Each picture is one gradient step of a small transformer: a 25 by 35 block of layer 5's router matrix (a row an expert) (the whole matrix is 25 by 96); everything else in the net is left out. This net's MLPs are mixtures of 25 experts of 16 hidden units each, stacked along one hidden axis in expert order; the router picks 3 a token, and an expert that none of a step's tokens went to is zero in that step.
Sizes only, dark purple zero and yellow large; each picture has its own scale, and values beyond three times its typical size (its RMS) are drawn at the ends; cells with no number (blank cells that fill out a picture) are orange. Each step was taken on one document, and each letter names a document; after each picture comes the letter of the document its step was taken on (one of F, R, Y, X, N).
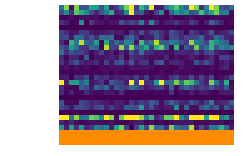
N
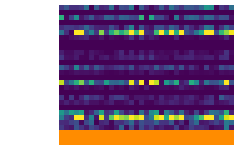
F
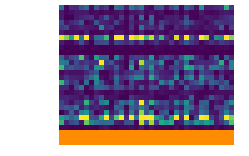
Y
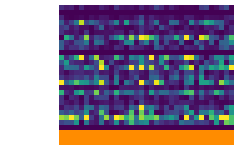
Y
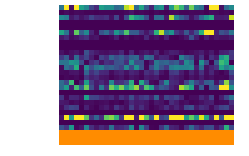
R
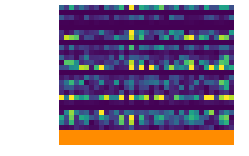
R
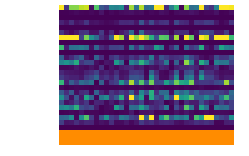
Y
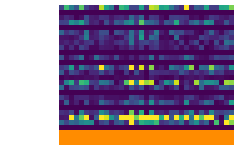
Y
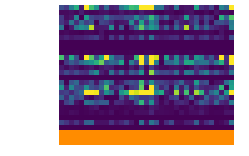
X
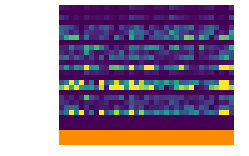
R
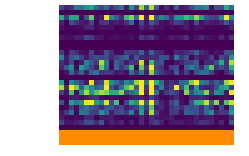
X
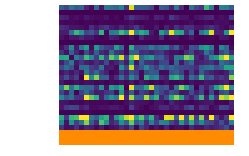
R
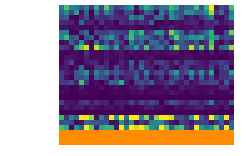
N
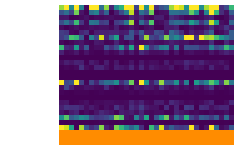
N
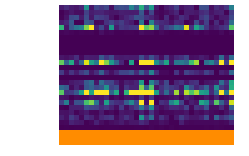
X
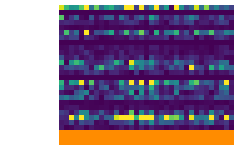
F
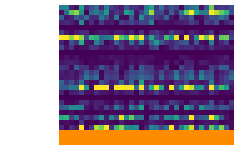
N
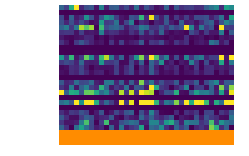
X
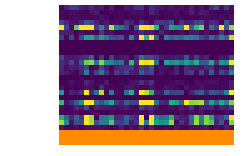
X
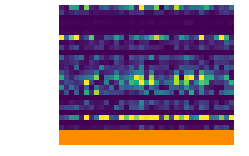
Y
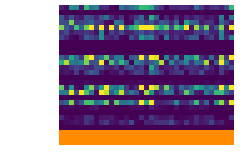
X
